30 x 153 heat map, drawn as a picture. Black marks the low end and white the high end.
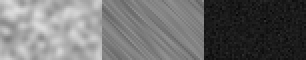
It is made of 1 by 3 panels. Panel 1,1: high, blotchy. Panel 1,2: middling, slanting down to the right, faint in contrast. Panel 1,3: very low, fine-grained, faint in contrast.
